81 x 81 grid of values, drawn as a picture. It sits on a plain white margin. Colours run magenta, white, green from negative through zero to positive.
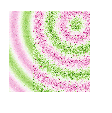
Average level on the scale: 50%. Rings: centred on the top right. Seam: vertical, 30% of the way across, the left part calmer. Ninth with the lowest average: top right.
